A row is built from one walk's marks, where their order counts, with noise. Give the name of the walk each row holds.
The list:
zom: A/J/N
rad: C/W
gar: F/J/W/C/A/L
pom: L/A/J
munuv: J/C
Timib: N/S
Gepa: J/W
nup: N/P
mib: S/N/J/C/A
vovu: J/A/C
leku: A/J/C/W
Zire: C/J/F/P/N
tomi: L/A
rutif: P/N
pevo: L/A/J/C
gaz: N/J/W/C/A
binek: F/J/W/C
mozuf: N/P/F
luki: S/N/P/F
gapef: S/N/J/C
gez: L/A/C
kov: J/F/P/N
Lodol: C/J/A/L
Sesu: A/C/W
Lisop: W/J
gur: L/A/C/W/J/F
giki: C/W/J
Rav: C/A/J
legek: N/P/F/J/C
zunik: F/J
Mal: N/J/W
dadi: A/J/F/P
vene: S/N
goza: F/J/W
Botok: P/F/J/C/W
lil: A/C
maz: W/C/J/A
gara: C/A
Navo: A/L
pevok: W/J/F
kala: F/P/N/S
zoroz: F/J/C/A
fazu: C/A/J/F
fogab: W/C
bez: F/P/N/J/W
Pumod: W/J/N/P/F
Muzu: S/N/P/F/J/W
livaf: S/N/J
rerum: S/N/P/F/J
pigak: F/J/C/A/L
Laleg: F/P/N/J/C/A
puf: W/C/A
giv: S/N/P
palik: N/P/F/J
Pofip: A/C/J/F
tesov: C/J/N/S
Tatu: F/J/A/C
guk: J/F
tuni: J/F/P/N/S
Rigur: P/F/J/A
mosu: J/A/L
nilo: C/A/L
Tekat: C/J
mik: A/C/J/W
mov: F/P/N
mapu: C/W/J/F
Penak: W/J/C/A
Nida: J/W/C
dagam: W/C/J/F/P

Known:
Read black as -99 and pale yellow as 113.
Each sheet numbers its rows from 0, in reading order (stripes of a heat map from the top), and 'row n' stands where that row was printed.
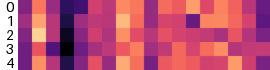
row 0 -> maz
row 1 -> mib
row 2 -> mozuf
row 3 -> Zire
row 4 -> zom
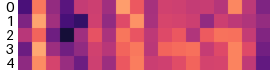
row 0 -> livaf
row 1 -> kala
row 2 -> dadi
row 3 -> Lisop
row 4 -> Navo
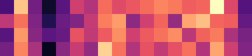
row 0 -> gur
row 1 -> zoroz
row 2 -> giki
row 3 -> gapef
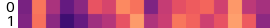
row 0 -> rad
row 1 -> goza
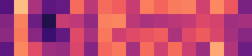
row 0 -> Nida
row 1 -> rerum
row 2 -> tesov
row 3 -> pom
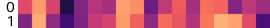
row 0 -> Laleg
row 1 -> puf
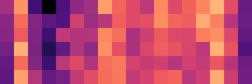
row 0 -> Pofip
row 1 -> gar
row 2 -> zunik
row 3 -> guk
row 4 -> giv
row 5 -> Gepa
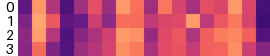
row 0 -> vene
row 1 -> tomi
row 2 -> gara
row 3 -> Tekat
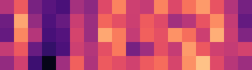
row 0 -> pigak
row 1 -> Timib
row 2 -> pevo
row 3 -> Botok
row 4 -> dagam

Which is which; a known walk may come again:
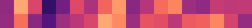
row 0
bez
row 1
Tekat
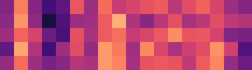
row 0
tesov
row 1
Muzu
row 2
Lodol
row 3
vene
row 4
Rav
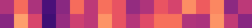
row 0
leku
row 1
Mal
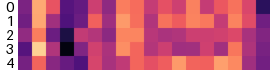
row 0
tomi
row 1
fogab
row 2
rerum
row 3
luki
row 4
gar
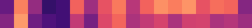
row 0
binek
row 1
tuni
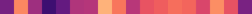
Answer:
munuv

